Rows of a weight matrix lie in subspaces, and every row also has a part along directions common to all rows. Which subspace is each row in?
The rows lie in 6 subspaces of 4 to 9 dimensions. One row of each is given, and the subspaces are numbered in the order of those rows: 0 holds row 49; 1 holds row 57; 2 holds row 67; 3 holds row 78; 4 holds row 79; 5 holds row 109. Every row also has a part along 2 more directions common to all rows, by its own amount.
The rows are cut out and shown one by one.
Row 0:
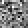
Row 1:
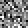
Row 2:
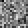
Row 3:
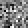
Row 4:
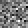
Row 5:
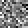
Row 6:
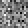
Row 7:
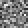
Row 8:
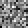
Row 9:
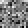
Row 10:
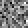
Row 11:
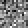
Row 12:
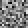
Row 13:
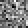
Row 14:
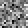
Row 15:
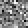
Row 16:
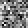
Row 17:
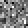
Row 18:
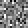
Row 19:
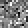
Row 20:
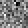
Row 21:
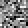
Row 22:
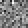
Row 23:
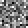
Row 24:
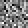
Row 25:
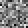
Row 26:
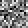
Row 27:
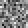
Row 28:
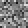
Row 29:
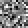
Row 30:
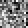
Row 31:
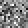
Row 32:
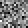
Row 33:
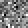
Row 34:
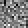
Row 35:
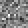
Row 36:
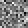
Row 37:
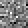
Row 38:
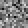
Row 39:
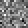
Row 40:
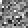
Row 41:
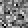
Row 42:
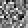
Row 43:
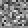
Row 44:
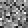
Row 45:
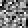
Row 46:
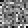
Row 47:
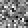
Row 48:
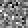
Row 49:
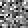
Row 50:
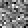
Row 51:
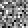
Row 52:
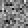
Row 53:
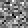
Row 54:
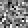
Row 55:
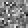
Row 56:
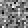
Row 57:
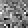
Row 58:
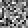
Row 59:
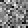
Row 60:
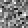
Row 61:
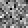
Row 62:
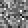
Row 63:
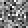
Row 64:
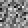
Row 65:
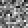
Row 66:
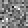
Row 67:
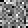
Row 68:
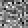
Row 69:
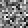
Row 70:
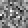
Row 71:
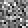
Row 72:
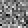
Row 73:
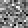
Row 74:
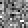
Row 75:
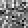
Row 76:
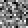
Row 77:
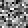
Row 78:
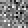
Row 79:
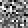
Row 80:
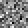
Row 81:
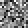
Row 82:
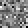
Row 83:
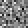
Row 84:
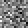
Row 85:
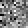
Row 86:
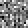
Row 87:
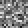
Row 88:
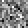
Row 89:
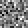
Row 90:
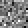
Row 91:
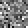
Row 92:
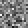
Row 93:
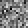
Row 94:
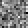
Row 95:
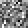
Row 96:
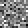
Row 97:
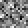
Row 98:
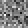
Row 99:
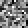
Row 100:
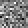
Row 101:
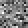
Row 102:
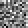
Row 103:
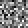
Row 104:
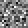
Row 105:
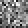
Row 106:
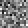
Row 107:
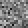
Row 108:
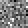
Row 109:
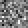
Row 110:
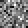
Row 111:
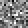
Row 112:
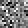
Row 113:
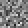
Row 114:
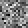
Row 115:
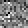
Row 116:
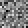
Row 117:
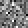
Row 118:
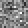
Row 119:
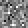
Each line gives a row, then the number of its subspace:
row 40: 5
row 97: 2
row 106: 4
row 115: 0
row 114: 0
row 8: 5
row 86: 0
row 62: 5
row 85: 1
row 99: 5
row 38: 4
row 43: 5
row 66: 5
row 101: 1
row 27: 2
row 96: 1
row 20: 3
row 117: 4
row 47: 3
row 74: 4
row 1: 0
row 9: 5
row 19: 5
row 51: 0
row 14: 4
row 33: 1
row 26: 5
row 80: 2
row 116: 0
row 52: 4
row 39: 3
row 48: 5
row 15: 3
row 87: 1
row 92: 1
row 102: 1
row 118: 4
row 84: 4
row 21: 4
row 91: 1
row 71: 0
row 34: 1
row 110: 2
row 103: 2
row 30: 3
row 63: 0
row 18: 3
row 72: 3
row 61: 2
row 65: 1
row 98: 3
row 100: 1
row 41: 1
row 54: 5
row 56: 5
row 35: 0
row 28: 0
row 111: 0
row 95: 5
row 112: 0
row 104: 5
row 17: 2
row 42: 2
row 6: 3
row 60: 5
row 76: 3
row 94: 5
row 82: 0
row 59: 2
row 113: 0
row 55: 0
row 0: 4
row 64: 5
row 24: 4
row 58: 5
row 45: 5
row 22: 4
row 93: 4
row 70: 4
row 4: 0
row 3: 4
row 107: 1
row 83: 3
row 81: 0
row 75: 5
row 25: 0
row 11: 5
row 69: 4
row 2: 2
